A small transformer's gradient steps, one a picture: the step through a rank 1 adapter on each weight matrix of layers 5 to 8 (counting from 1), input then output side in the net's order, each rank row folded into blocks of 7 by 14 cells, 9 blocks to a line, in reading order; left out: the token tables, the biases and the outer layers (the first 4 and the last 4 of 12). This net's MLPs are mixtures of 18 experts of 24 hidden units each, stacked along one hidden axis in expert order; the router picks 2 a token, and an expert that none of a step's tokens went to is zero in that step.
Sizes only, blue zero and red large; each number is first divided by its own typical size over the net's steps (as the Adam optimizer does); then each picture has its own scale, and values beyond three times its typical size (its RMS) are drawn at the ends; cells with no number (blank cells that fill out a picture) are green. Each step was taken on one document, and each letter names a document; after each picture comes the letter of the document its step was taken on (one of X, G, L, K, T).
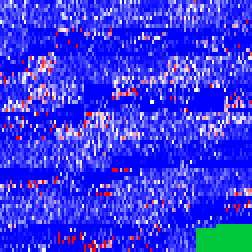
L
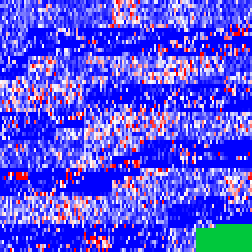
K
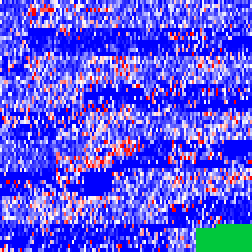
K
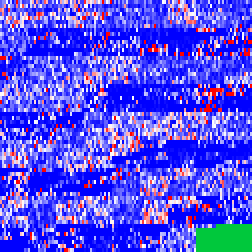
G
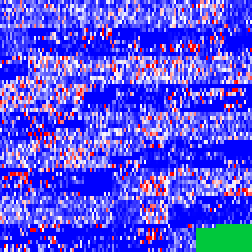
G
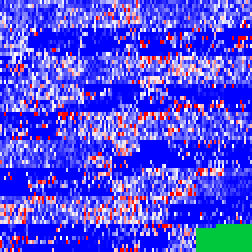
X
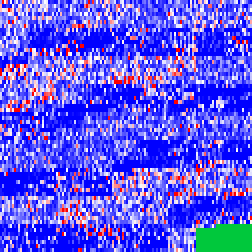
X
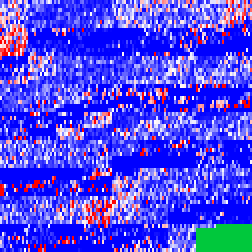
X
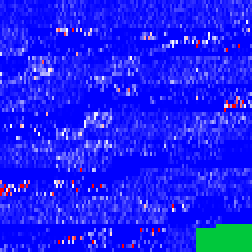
L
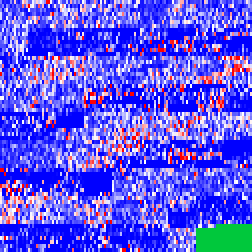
K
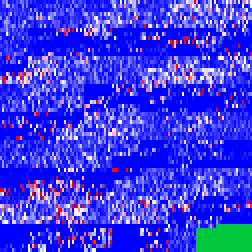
L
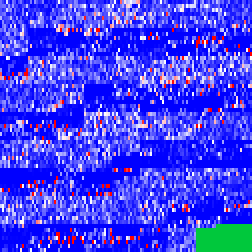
L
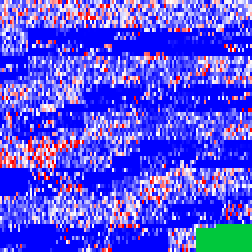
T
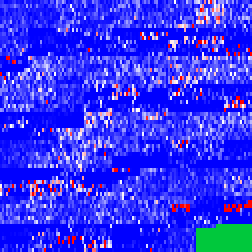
L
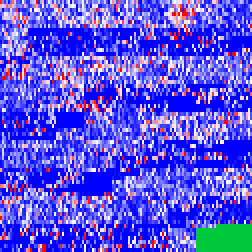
K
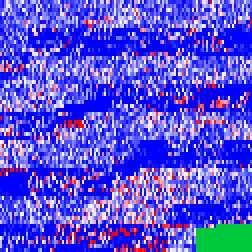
X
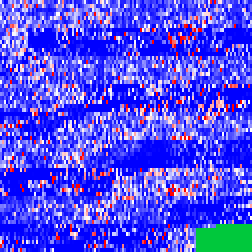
X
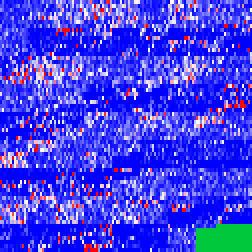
L
